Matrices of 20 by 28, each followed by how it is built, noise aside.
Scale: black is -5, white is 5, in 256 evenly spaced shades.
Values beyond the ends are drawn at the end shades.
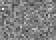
noise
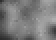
smooth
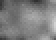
smooth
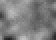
smooth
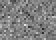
noise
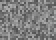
noise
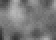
smooth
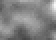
smooth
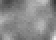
smooth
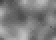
smooth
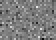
noise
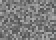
noise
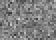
noise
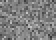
noise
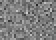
noise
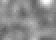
smooth
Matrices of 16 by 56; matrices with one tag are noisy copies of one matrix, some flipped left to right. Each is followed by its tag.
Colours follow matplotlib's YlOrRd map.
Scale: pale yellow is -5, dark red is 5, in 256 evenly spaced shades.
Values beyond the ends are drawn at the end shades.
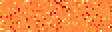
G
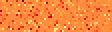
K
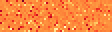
K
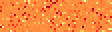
G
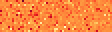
K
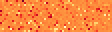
K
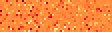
K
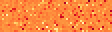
K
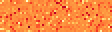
G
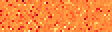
K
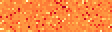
G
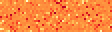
G
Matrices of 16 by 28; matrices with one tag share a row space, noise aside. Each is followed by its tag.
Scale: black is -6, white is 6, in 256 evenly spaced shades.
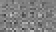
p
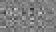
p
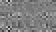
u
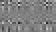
u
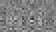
p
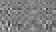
u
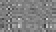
u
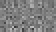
p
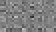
p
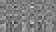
p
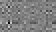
u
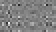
u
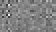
u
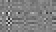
u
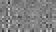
u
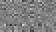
p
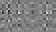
u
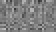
p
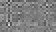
u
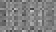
p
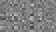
p
